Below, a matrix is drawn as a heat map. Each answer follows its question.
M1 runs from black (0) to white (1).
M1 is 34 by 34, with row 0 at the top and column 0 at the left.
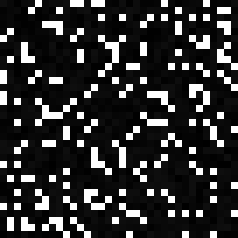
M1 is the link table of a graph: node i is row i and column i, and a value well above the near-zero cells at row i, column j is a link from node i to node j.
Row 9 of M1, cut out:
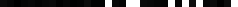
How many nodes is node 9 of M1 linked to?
7
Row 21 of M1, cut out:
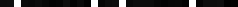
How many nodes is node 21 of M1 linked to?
4
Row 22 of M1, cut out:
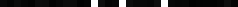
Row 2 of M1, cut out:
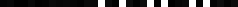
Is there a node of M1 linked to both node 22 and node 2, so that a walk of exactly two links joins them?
yes
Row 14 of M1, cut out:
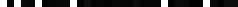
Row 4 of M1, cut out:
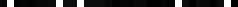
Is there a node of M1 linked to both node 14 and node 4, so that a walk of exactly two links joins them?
no
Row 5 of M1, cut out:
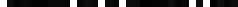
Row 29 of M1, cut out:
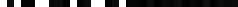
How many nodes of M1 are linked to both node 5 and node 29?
4
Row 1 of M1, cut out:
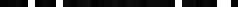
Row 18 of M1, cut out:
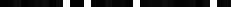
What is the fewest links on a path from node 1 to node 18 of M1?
5
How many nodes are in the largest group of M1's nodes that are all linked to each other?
5
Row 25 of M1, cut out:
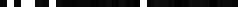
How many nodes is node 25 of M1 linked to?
5
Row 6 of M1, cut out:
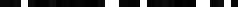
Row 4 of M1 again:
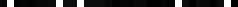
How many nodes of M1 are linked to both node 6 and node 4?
1
